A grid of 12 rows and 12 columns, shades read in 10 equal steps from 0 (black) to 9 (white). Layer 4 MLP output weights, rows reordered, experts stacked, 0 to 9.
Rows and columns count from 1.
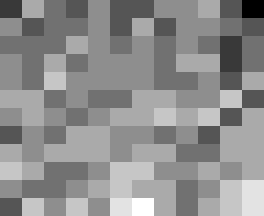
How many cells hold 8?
3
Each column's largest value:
7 7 7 7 6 8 9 7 6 7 7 8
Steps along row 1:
up down down up down same up same up down down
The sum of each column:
56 60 57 59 62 62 69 60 58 62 55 60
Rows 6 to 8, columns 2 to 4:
6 4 5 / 6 5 4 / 5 4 6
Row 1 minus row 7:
-3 0 -1 -1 0 -3 -3 -2 -1 -1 0 -6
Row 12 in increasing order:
3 4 5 5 6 6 7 7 7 8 8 9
